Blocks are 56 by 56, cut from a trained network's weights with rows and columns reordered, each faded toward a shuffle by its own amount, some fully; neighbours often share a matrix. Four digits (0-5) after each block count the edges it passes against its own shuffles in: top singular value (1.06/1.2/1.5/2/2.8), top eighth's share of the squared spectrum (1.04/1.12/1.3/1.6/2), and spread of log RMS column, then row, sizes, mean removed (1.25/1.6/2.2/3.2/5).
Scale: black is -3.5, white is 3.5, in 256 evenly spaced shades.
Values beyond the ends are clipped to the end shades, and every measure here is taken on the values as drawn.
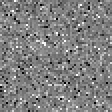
0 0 0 0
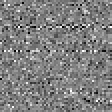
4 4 0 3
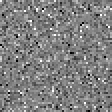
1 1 0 1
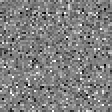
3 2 0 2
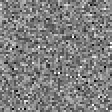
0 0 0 0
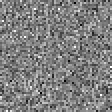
0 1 0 0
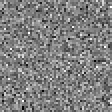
0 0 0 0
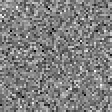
0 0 0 0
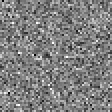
2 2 0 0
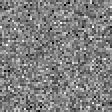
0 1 0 0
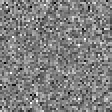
2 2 0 1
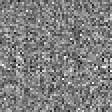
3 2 0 1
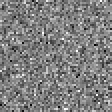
1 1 0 0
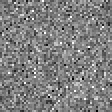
0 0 0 0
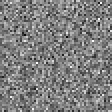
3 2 0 0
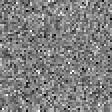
0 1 0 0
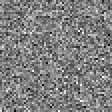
1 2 1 0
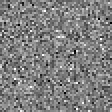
1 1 0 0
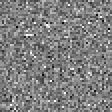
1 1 0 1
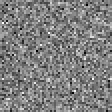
0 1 0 0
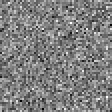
2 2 0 1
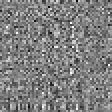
3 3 2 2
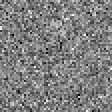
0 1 0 0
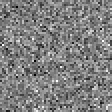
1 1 0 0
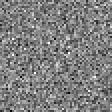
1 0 0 0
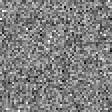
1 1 0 0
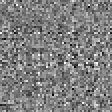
3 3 1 2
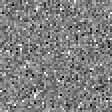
1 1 0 0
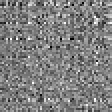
4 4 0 3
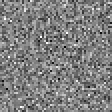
1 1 0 0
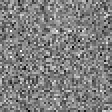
3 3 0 1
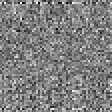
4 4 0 3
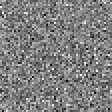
0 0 0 1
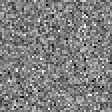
1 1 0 0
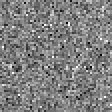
2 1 0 1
